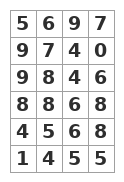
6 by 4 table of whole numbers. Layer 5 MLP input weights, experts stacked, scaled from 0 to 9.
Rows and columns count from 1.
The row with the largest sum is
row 4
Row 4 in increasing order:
6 8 8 8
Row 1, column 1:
5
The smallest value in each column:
1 4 4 0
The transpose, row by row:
5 9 9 8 4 1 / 6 7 8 8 5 4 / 9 4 4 6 6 5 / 7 0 6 8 8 5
